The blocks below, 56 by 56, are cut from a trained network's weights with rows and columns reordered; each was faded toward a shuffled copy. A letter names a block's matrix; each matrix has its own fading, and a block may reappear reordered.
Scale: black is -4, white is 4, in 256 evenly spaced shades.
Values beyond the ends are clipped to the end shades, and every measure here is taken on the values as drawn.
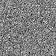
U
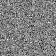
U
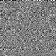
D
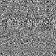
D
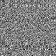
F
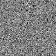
U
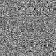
F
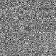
F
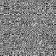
D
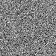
U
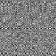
D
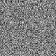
F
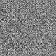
F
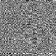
D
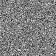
U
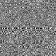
D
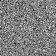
U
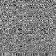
D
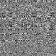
D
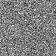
U
